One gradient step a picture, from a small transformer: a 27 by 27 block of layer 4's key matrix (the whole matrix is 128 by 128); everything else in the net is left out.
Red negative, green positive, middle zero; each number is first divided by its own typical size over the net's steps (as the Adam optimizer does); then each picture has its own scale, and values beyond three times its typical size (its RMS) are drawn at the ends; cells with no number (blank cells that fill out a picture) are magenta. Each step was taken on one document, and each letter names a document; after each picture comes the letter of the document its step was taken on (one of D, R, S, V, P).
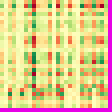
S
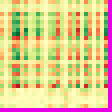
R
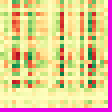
R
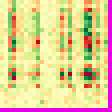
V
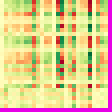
S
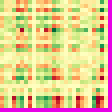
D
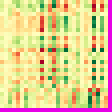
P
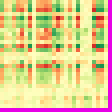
D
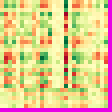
S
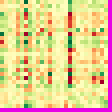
P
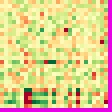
V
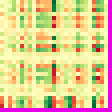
D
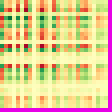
D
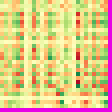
R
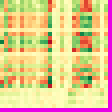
V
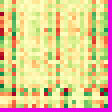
R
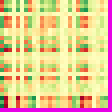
D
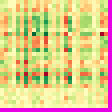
V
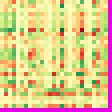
R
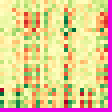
V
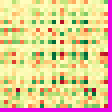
R
